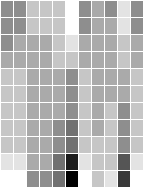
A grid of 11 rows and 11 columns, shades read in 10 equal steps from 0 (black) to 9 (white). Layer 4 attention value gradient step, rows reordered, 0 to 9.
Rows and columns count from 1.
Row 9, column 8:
7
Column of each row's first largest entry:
6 6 6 5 1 1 1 1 1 1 1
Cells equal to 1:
1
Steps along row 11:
same down same down down up down up down up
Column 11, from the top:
5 5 6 6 7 7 7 7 7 8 9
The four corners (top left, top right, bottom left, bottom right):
5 5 9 9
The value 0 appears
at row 11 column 6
